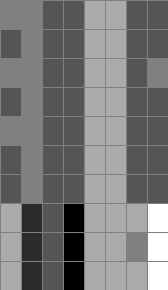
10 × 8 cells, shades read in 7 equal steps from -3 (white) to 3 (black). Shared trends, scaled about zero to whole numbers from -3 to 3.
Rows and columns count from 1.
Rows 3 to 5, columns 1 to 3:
0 0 1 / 1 0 1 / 0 0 1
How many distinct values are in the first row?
3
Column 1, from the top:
0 1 0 1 0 1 1 -1 -1 -1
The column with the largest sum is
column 4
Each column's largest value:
1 2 1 3 -1 -1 1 1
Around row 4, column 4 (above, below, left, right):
1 1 1 -1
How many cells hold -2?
0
